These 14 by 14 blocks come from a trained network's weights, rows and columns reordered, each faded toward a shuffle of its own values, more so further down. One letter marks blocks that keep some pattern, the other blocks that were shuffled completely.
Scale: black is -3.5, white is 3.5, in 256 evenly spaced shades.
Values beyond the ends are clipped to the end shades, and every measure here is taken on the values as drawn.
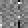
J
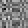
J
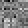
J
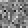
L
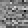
J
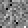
L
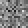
J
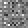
J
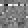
J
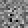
L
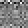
J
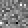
L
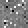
L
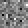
L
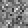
L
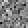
L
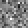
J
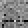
J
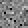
L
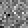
L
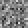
J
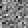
J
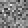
L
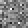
L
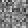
J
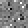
L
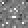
L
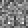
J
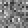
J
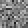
J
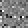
J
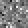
L
